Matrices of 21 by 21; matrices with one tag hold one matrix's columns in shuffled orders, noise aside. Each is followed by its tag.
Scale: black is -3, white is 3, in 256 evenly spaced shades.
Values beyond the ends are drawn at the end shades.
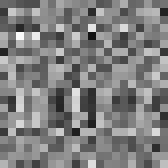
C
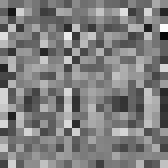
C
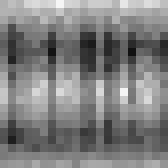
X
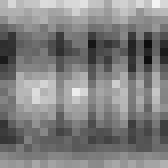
X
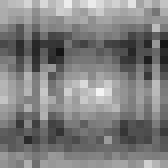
X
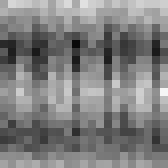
X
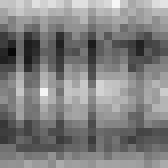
X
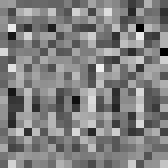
C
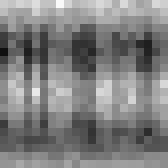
X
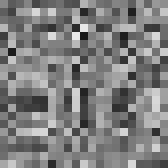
C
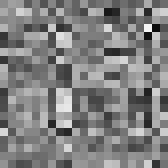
C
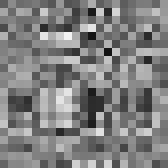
C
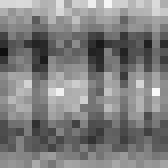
X
